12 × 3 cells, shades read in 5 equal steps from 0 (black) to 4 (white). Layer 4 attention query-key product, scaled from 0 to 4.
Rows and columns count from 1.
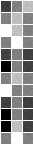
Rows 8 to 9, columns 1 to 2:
4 2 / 1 2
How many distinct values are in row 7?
2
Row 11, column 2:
3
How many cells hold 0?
3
